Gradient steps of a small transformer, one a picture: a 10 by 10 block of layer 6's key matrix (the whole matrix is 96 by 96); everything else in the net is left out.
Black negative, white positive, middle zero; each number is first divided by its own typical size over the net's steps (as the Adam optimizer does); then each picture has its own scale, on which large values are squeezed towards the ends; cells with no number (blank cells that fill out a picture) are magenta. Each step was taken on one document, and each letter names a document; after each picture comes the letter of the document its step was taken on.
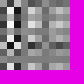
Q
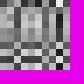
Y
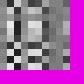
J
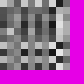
Y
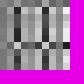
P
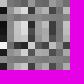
Q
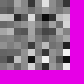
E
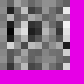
Q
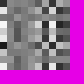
J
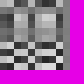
E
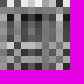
Y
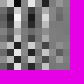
Y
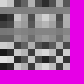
E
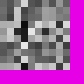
J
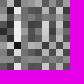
J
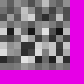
P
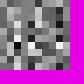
Q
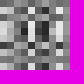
J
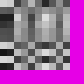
E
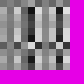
P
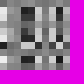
P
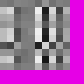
P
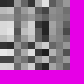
J
